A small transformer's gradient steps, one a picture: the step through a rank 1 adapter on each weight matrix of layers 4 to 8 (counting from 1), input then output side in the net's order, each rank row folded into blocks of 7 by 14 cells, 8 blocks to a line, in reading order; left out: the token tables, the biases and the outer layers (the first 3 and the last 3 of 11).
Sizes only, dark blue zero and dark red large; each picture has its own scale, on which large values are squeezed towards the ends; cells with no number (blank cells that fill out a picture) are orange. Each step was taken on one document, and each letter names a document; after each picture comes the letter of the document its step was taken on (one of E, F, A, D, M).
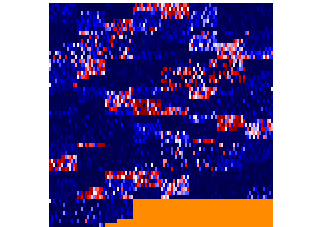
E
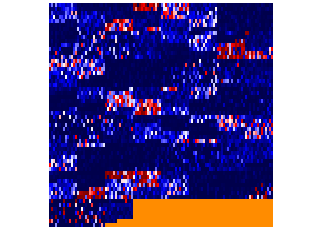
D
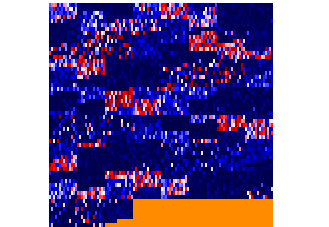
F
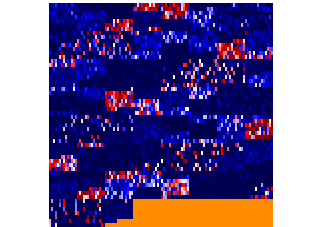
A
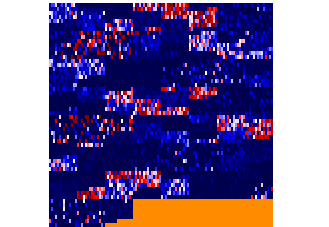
A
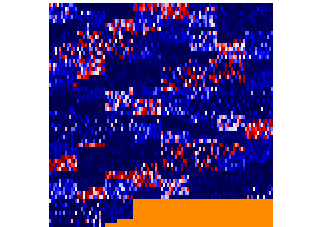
E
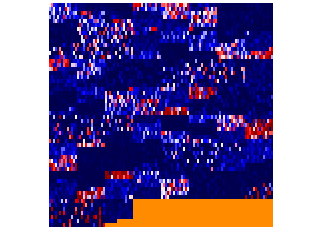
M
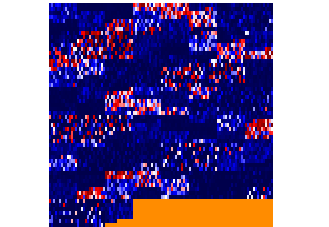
E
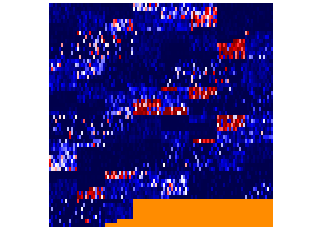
M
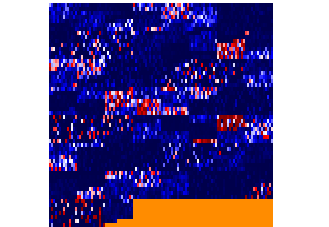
M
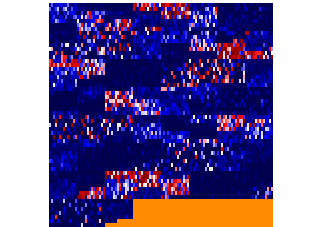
D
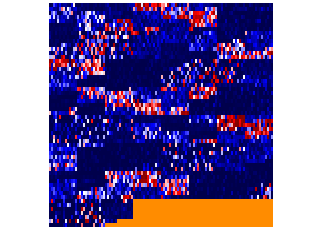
D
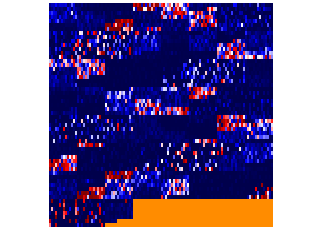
A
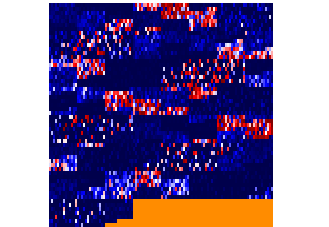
A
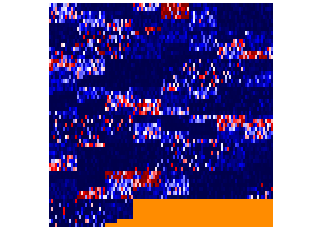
D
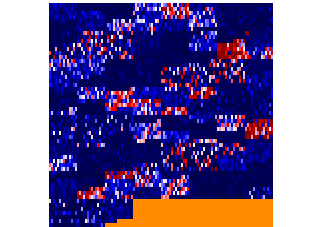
E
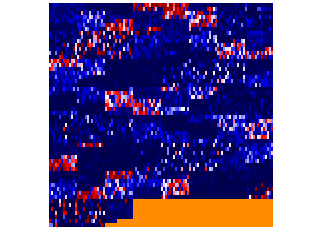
A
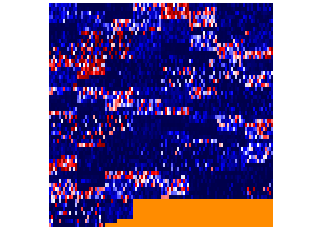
E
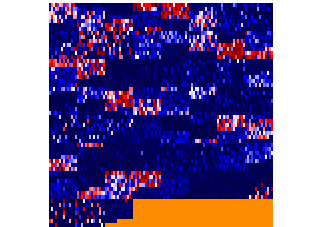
A
